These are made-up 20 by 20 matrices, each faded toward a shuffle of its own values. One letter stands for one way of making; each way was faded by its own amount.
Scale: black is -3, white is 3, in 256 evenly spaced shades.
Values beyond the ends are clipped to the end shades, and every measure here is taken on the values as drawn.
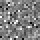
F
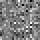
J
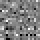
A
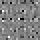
A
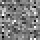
J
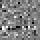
A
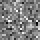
F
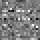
A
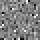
F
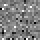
F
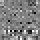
A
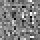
J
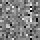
J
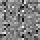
J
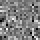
A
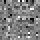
A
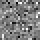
F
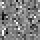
J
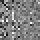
J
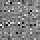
A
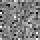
J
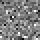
F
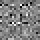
A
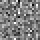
J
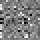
A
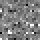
A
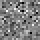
F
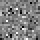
F
